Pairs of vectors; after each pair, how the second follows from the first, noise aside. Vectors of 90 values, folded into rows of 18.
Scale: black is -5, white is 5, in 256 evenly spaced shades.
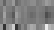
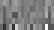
sign-scrambled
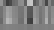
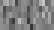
shuffled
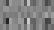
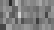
shuffled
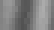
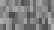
shuffled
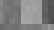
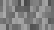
shuffled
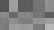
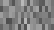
shuffled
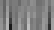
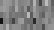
shuffled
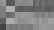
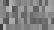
sign-scrambled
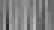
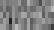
shuffled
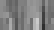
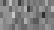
shuffled
